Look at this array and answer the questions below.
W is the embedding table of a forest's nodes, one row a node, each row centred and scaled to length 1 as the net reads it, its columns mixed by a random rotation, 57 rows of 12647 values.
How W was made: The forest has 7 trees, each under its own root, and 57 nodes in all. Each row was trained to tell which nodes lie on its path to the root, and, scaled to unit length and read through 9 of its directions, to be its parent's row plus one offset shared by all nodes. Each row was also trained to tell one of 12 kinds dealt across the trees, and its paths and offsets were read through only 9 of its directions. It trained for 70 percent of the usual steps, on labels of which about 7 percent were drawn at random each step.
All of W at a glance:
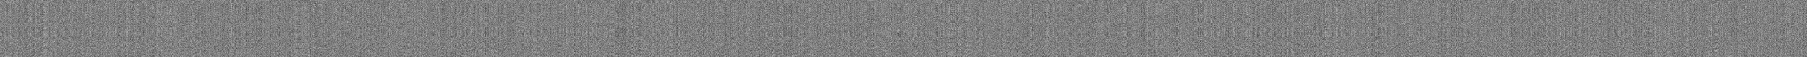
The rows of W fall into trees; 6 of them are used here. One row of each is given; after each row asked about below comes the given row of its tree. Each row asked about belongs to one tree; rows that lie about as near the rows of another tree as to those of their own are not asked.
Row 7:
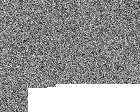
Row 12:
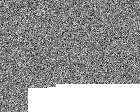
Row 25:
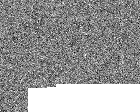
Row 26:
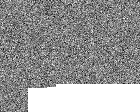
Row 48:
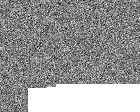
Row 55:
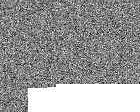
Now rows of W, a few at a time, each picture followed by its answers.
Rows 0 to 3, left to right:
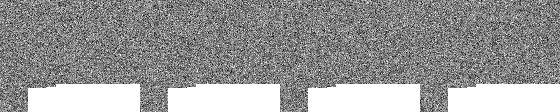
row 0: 48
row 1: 26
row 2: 26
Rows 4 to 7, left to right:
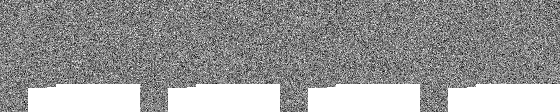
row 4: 12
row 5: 7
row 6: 12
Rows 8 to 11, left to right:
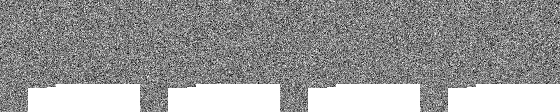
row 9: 7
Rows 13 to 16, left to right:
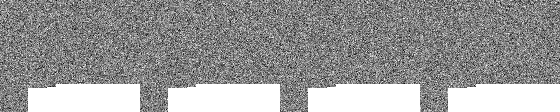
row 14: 12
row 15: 26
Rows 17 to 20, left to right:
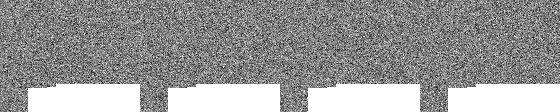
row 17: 55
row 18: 7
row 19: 7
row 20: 7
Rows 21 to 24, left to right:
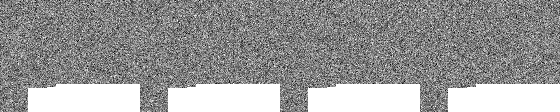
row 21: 12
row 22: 12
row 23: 55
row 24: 26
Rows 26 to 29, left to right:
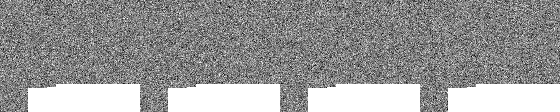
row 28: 7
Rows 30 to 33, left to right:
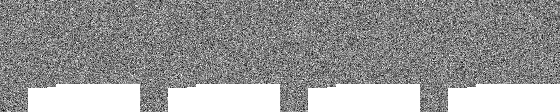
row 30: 12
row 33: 7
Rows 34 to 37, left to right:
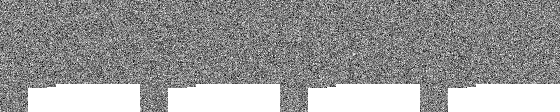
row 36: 7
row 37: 26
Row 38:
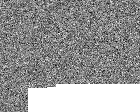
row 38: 12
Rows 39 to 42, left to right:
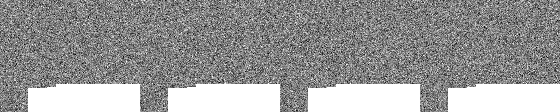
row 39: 26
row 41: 25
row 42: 48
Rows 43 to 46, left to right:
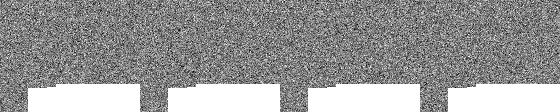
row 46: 55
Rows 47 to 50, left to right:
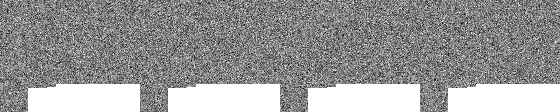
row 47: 12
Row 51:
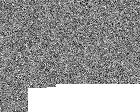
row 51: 7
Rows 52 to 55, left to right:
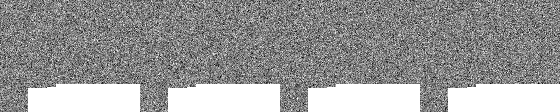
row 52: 55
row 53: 7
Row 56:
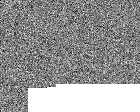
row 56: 26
